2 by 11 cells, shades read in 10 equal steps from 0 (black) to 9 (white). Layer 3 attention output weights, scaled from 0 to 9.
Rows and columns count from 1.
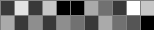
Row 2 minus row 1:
4 -6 3 -5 5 4 -4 2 2 -6 -7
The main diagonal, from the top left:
2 2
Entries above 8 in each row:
1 0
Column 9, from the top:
2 4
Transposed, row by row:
2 6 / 8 2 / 2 5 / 7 2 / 0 5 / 0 4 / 6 2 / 4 6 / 2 4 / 9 3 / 7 0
